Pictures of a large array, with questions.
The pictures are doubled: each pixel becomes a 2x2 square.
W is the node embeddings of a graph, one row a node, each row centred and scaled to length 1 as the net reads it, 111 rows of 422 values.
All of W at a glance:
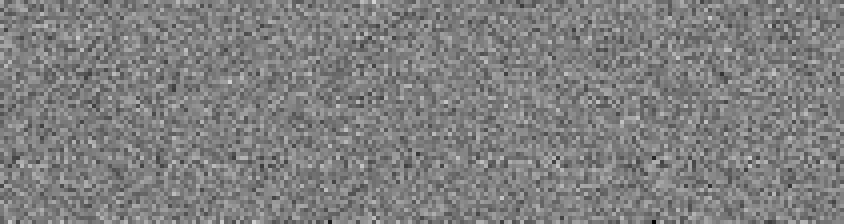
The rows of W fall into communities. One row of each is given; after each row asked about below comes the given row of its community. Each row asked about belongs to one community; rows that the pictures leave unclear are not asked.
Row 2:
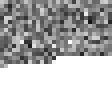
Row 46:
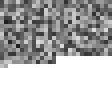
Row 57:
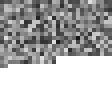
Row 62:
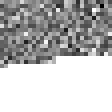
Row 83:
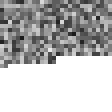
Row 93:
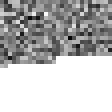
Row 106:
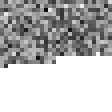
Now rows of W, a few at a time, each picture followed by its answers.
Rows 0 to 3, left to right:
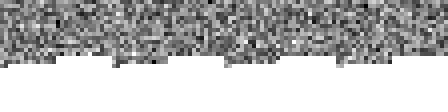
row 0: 83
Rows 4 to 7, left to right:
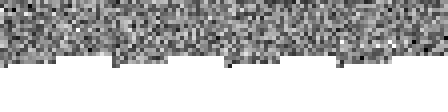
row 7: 83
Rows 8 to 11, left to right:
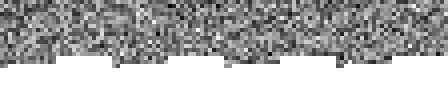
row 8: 83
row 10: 46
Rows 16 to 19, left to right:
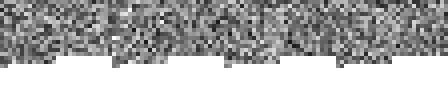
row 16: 2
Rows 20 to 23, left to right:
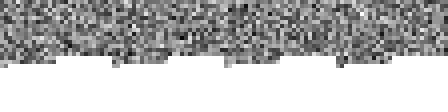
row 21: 93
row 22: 93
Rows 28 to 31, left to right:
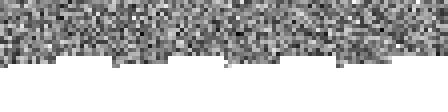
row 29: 2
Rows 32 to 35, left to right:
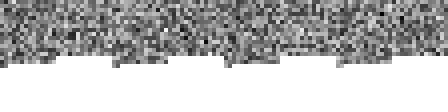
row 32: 93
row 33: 106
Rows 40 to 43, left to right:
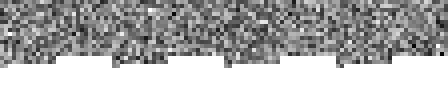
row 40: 83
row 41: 106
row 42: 57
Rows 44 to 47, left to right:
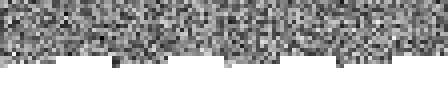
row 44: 83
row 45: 57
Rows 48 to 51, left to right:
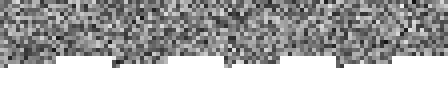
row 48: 46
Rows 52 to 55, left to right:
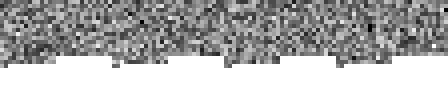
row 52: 46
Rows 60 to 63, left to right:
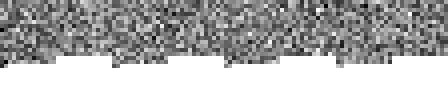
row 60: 57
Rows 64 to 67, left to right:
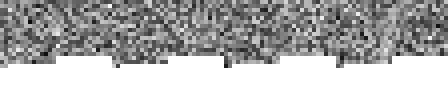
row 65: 46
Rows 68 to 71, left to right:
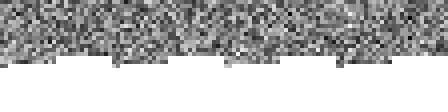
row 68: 57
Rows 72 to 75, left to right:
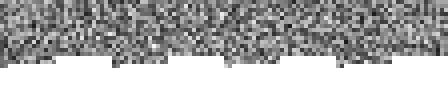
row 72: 62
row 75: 46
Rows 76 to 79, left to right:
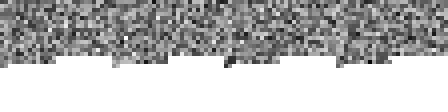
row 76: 93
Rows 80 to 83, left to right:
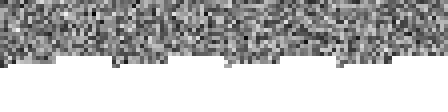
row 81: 46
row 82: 83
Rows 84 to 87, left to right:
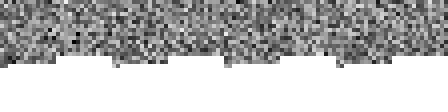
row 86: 2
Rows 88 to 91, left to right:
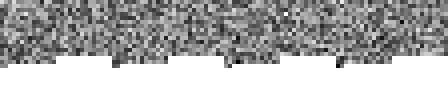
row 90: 46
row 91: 57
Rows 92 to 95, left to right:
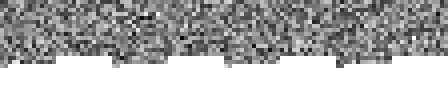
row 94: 2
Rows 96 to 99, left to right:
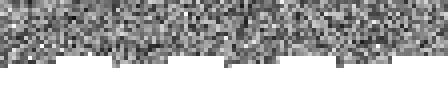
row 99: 57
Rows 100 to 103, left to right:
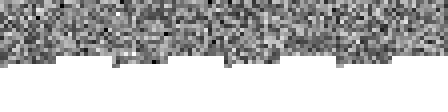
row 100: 2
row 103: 2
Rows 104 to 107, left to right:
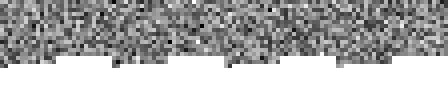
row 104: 62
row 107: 2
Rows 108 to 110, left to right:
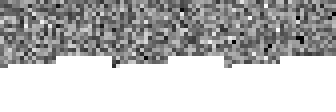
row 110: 57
